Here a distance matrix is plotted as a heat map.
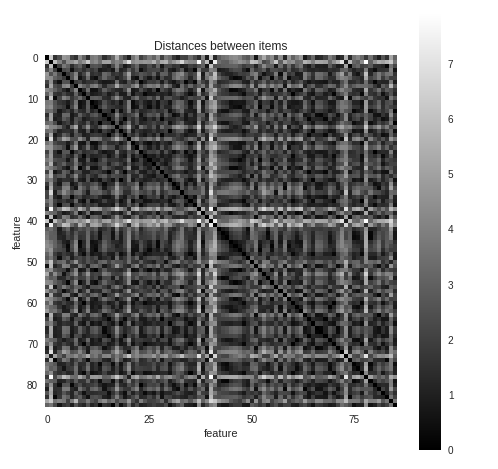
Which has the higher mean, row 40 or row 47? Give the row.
40
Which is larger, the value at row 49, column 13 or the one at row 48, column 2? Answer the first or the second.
the second
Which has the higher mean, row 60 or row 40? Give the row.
40
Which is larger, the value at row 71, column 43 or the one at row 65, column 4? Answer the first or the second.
the first
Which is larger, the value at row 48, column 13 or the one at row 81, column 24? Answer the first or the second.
the second
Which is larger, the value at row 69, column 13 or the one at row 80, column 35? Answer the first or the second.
the second
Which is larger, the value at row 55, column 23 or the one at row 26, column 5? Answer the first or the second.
the first
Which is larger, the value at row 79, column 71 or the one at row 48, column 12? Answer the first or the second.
the first
